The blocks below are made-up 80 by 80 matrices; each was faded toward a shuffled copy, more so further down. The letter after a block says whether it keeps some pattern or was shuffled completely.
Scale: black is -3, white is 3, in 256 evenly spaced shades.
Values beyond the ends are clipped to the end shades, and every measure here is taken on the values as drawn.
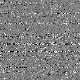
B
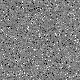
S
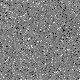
S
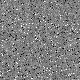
S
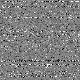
B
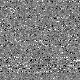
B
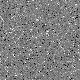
S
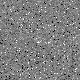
S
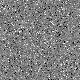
S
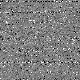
B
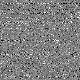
B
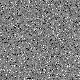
S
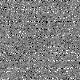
B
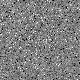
S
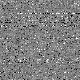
B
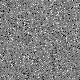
S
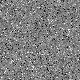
S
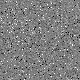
S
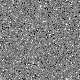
S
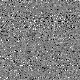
B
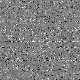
B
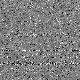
B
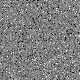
S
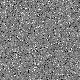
S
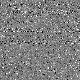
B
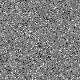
S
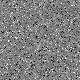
S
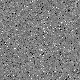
S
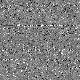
B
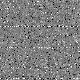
B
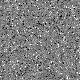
S
